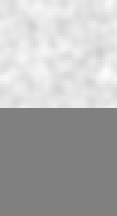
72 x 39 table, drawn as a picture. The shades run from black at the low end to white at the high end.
It is made of 2 by 1 panels. Panel 1,1: very high, blotchy, faint in contrast. Panel 2,1: middling, flat.
